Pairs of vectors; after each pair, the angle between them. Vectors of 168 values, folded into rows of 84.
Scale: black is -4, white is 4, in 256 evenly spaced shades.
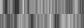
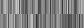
partly opposed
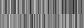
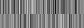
partly aligned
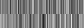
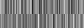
orthogonal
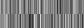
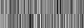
nearly parallel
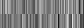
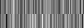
orthogonal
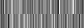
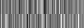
orthogonal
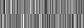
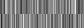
partly aligned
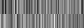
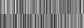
nearly opposite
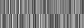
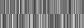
nearly parallel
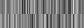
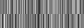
orthogonal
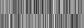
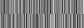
orthogonal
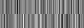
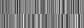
nearly parallel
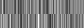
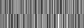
orthogonal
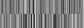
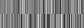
orthogonal
